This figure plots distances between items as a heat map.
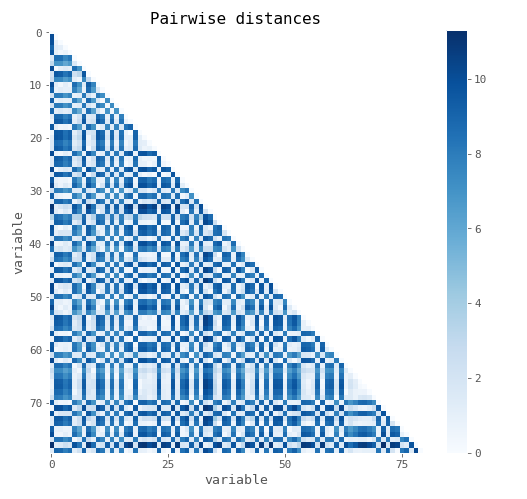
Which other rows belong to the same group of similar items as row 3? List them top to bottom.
1, 2, 4, 7, 10, 11, 13, 15, 18, 23, 26, 28, 29, 31, 33, 34, 37, 38, 40, 41, 44, 46, 48, 49, 51, 52, 53, 57, 59, 60, 62, 70, 72, 75, 76, 78
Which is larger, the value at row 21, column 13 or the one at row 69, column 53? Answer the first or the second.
the first
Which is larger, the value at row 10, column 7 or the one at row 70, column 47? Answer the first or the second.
the second
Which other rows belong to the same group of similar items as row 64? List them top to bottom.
0, 5, 6, 8, 9, 12, 14, 16, 17, 19, 20, 21, 22, 24, 25, 27, 30, 32, 35, 36, 39, 42, 43, 45, 47, 50, 54, 55, 56, 58, 61, 63, 65, 66, 67, 68, 69, 71, 73, 74, 77, 79
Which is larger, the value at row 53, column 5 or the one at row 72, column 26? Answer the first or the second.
the first
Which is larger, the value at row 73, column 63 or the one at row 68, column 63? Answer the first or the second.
the first
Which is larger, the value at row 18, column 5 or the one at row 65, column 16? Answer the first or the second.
the first
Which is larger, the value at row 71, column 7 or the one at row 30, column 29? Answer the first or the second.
the first
